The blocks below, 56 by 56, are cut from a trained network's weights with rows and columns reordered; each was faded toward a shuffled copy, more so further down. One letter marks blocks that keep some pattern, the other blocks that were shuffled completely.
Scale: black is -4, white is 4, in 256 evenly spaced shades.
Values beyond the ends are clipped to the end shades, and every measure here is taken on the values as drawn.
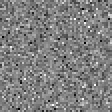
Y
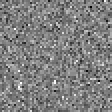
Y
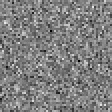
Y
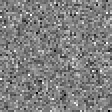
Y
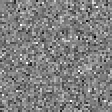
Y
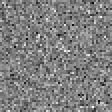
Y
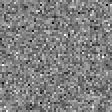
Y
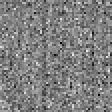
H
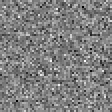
Y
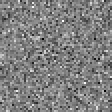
Y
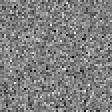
Y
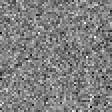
Y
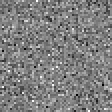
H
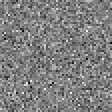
Y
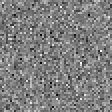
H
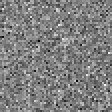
Y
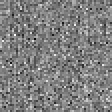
H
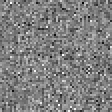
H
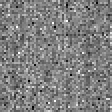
H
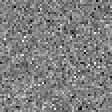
Y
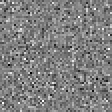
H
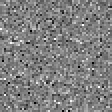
H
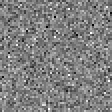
Y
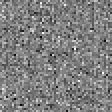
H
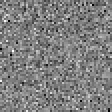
Y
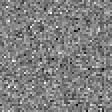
Y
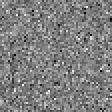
Y
